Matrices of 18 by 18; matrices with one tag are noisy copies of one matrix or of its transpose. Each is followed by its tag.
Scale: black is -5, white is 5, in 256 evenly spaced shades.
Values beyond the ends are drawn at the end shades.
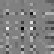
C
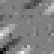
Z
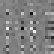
C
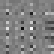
C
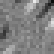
Z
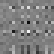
C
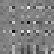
C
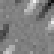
Z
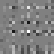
C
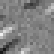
Z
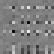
C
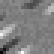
Z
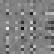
C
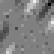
Z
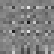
C
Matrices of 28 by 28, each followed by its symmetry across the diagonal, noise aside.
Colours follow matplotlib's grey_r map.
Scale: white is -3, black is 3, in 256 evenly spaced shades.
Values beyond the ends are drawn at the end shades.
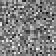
antisymmetric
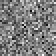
neither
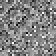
symmetric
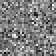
antisymmetric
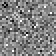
symmetric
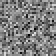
symmetric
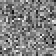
neither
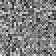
antisymmetric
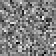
antisymmetric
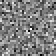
antisymmetric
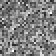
symmetric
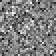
symmetric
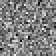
neither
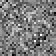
symmetric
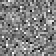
neither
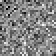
symmetric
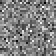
neither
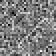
symmetric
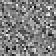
antisymmetric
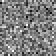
antisymmetric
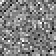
symmetric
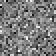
symmetric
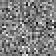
antisymmetric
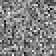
neither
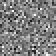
neither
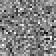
neither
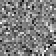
antisymmetric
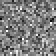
neither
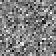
antisymmetric
